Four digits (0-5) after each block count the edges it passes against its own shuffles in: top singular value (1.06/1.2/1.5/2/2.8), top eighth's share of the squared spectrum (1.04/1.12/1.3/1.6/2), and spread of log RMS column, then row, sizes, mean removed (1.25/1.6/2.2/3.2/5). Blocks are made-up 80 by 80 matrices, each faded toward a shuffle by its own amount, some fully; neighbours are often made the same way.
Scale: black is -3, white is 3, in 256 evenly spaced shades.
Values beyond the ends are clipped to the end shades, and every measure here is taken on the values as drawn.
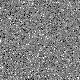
0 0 0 0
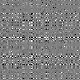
5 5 3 4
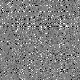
4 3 1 2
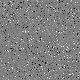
0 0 0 0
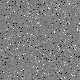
1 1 0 0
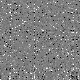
3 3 1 1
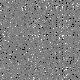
3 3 1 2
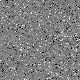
1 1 0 0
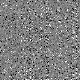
3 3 2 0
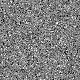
1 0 0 0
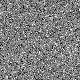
0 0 0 0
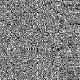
4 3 2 2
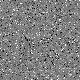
1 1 0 0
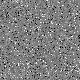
0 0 0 0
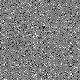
3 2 1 0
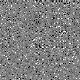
4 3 2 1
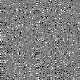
4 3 2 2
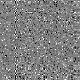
4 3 2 2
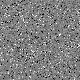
2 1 0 0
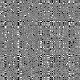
5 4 3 3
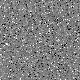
2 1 0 0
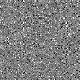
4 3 1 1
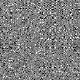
4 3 2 2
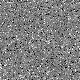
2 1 0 0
